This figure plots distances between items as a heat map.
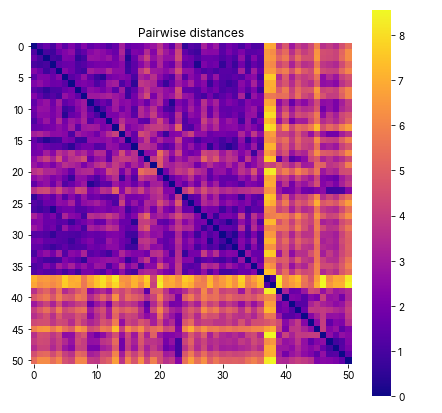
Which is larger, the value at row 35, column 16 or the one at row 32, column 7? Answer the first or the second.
the first
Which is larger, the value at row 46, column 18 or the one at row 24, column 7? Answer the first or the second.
the first
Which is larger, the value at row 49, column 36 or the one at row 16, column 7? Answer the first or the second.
the first
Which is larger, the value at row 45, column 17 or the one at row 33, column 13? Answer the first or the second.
the first
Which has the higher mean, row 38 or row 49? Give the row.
38
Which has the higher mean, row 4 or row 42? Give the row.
42
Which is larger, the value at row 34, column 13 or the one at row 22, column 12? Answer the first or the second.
the first
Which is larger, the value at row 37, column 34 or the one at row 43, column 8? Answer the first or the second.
the first
